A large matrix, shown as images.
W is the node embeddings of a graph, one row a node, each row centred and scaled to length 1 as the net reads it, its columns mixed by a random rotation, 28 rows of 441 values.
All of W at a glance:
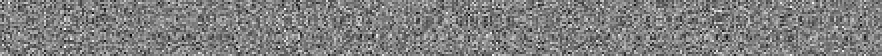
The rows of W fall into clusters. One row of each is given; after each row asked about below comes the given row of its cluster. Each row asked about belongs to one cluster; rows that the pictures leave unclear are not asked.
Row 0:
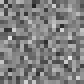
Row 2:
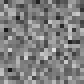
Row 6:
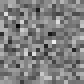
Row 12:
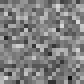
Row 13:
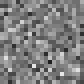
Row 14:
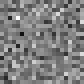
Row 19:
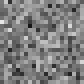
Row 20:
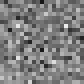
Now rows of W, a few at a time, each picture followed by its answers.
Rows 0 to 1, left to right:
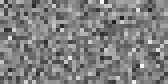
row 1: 19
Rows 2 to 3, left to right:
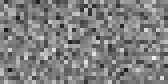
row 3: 0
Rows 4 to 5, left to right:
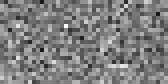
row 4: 20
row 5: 6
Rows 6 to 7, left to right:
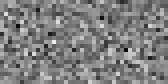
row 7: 20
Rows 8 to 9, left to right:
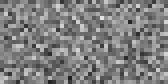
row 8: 12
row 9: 14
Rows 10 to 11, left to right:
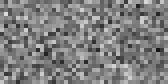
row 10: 12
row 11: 6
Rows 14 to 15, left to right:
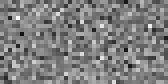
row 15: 20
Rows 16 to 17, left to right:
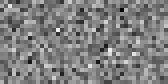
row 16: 2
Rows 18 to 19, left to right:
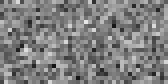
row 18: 19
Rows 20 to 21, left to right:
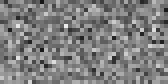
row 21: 2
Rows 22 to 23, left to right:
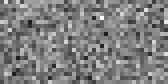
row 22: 19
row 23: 14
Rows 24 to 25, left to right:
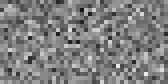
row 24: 2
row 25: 13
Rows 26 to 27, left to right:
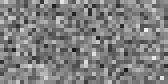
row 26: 6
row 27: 0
